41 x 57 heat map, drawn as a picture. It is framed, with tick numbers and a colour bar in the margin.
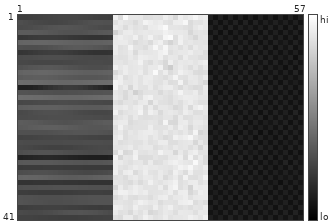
The table splits into one row of 3 panels. Panel 1,1: low, streaked across. Panel 1,2: very high, fine-grained, faint in contrast. Panel 1,3: very low, checkered, faint in contrast.
